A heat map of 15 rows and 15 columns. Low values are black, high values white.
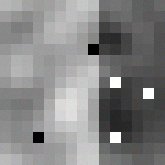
Values change most from cell to cell in the middle right. A vertical seam about 60% of the way across splits the table, and the left part is higher. Five lone cells stand out: three far higher and two far lower than their neighbours.
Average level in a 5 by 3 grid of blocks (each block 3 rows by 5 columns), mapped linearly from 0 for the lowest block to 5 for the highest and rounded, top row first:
452 / 431 / 452 / 450 / 452
